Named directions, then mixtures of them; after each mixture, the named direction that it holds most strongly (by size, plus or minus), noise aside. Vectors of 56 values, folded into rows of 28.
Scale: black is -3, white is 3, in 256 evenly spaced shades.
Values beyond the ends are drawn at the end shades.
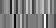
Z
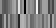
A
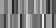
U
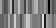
U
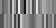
A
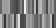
A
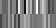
A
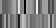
A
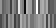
A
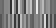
Z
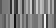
Z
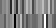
Z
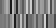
Z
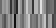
Z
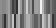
U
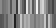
Z
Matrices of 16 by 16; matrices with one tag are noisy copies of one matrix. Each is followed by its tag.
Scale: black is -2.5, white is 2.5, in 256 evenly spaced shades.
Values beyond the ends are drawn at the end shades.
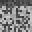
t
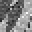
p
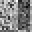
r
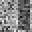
r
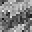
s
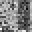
r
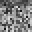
t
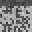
t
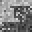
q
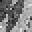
p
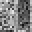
r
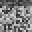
t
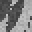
p
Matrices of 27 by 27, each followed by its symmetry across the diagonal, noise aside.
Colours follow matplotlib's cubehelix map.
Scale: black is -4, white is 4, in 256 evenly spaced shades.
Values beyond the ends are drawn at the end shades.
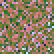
symmetric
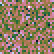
neither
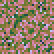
symmetric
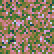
neither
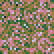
symmetric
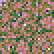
symmetric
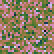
neither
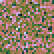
neither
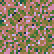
symmetric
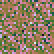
antisymmetric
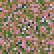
antisymmetric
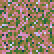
neither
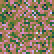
neither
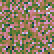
antisymmetric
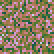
neither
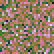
neither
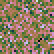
symmetric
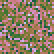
antisymmetric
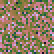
antisymmetric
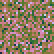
antisymmetric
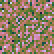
symmetric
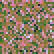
antisymmetric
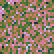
symmetric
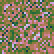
symmetric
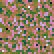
antisymmetric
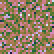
neither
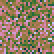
antisymmetric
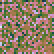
antisymmetric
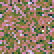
neither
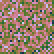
symmetric
